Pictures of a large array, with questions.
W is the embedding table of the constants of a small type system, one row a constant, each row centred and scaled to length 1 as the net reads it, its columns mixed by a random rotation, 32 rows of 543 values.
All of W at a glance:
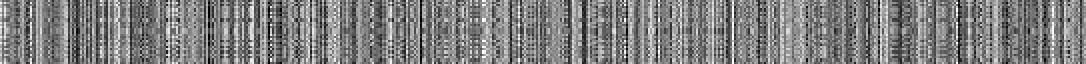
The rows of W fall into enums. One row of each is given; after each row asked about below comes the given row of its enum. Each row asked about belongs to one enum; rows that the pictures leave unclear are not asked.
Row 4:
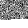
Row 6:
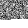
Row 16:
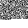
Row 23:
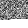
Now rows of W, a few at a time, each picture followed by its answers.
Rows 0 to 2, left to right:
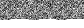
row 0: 23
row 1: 4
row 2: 23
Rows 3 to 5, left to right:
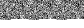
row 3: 6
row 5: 4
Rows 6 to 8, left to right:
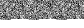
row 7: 4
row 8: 6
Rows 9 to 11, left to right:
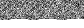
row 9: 23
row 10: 23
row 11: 4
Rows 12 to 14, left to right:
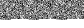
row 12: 6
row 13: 4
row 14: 16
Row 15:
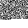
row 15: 16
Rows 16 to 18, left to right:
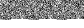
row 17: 6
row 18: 4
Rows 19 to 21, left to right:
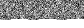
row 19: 6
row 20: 23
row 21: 4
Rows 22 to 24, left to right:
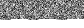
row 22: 6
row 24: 16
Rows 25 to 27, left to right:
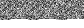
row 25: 23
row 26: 23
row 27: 16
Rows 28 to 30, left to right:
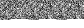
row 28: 23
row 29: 6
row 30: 6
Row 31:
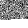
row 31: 4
